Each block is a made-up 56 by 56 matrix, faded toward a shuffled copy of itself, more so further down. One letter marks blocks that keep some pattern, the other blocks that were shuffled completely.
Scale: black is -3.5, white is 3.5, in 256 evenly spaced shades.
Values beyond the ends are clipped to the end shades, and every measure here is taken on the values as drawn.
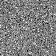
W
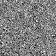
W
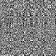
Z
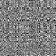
Z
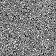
W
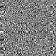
Z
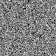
W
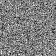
W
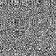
Z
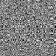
Z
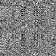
Z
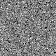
W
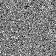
W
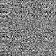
Z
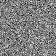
W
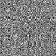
Z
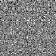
Z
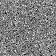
W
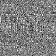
Z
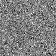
W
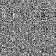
Z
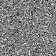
W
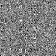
Z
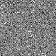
Z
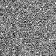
Z
